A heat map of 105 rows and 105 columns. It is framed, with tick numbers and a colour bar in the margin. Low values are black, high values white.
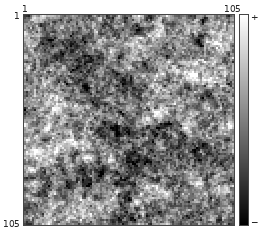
The texture is blotchy. There is no overall slope. No row or column stands out. The halves do not mirror each other.
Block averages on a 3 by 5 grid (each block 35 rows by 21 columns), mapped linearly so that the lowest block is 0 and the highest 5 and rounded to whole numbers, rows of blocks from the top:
20244 / 52022 / 32012
